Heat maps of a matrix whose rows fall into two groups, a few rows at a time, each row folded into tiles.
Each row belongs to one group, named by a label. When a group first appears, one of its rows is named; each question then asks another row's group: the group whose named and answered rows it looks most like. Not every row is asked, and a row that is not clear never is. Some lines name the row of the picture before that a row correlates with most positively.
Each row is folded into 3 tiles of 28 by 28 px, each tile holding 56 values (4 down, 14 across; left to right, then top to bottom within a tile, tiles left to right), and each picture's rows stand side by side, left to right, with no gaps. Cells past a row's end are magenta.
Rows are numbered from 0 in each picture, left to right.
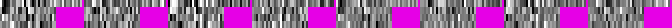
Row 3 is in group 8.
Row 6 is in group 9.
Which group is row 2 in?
9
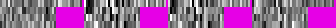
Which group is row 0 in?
8
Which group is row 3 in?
9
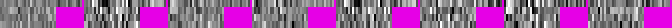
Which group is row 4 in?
8
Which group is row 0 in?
8
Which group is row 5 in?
8
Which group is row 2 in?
9
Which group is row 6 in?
9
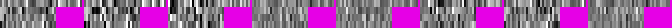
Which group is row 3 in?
8
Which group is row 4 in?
8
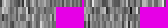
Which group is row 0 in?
9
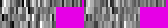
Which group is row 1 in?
9
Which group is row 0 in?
9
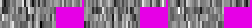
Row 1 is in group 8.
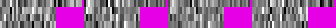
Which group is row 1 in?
9
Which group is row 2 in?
9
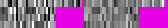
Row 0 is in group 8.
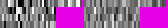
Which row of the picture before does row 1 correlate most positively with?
0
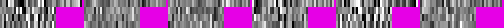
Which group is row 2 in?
8
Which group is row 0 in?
8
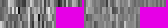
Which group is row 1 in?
9
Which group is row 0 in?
8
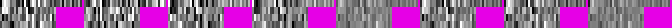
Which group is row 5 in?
9
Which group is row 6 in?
9
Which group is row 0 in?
9
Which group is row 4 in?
9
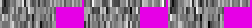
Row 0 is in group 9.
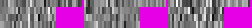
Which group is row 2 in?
8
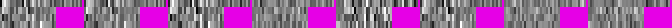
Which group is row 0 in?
9
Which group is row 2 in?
9
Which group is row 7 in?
8
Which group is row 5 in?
9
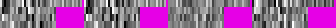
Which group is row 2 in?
8
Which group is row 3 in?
9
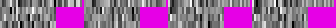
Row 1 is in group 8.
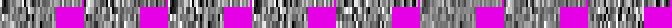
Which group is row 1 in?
9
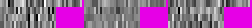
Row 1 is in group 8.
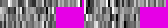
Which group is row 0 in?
8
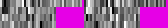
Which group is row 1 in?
9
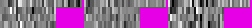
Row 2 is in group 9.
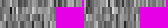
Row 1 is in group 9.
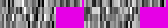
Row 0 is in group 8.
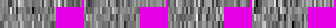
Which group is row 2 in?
8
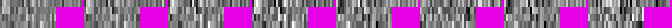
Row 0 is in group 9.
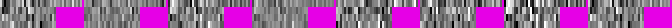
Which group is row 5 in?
8
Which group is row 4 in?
8
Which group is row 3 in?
9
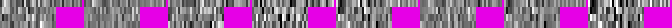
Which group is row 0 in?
9
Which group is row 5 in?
8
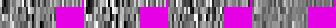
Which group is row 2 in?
8
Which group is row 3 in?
9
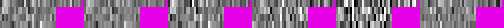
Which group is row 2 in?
9
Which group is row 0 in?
9
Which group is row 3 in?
8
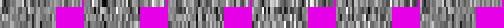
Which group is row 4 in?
8
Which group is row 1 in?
8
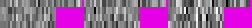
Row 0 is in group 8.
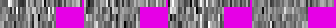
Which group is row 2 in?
9
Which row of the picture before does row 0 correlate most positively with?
2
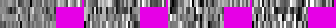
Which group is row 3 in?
8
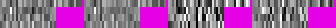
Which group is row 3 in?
8
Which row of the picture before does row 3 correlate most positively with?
3
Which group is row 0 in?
8
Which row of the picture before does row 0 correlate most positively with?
3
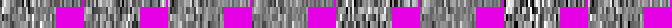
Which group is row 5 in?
9
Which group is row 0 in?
9
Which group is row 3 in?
9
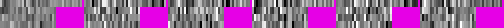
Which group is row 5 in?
9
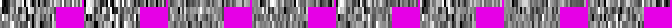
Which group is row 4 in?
9
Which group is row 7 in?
8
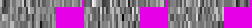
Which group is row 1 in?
8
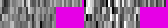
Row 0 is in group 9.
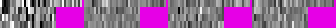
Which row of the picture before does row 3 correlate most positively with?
1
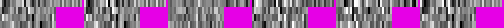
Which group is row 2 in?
8
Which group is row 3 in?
9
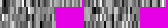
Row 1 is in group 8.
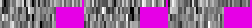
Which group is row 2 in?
9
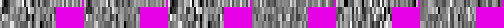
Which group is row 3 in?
8
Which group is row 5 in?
8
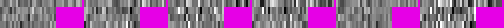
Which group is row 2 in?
8
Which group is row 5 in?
8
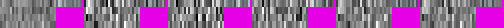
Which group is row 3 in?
8
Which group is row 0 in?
8
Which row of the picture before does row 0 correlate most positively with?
1
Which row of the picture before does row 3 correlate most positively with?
3
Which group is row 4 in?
9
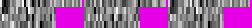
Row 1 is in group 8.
